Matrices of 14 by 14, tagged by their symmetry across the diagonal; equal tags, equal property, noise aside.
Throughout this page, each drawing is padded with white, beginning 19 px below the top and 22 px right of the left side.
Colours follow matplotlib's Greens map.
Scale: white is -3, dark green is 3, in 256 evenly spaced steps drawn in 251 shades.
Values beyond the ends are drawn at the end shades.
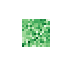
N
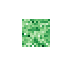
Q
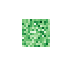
Q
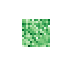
N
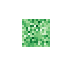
N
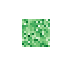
N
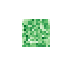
Q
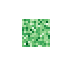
N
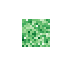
Q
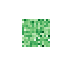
N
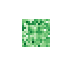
N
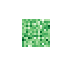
N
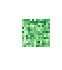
N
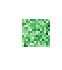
Q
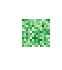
Q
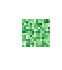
N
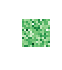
N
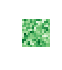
N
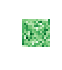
N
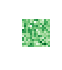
Q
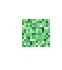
N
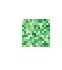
Q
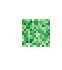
Q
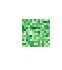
Q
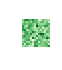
Q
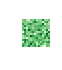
Q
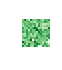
Q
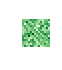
N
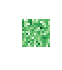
Q
